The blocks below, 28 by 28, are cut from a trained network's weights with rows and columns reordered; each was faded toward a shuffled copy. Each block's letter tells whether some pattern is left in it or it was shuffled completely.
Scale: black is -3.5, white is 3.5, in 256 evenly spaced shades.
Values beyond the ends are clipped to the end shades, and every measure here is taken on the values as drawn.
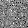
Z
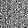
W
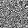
W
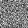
W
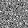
W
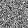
Z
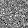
Z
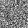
W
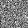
Z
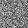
W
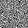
Z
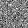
Z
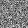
Z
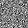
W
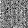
W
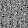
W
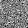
Z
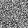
Z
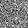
Z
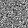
Z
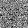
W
